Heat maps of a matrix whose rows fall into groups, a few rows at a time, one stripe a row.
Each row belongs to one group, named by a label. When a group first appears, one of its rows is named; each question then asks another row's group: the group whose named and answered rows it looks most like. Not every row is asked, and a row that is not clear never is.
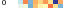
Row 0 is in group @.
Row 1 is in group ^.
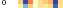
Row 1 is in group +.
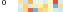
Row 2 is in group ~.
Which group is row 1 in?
@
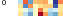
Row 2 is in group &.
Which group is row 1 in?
+
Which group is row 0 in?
@
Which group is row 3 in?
&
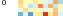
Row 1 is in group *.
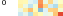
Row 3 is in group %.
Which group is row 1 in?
&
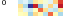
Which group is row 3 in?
^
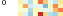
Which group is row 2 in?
%
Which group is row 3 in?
&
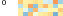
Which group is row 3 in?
+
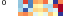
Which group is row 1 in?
%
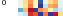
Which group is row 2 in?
~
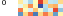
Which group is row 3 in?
~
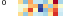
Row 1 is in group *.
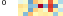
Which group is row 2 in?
^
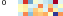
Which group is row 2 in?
^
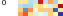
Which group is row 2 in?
+
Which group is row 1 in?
%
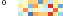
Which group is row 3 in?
^
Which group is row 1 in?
^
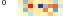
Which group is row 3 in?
^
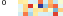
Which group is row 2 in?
@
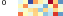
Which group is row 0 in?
^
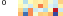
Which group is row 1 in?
&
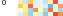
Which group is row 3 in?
%
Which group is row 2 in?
^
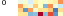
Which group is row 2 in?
+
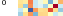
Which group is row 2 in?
^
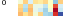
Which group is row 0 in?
@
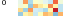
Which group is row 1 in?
^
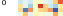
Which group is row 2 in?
+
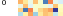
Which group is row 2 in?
+
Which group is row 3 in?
~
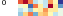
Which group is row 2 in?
^
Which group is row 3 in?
~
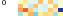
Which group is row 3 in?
~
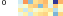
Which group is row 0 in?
@
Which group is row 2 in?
+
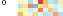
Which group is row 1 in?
~
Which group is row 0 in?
&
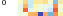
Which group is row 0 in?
@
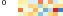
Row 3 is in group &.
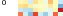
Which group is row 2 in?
%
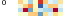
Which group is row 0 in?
&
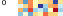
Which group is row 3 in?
^
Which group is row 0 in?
+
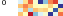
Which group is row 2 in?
@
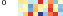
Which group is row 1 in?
^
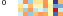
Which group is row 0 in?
@
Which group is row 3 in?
@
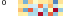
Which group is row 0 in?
+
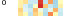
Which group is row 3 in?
^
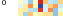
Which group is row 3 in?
+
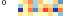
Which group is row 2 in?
~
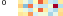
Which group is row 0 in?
&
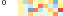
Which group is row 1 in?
&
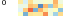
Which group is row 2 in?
~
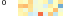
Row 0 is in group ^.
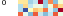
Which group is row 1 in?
%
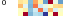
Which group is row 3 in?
%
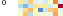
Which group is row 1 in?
%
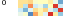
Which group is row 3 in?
^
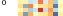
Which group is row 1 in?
+
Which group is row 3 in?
+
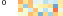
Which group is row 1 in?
+
